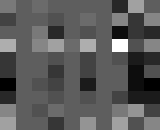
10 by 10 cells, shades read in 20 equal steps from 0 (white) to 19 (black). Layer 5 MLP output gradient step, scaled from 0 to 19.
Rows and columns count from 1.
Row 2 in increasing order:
9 9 11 12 12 12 12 13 14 15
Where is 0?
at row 4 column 8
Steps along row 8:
down same up down up down up up same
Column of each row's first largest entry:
8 9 8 9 9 9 1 9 10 4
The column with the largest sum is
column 9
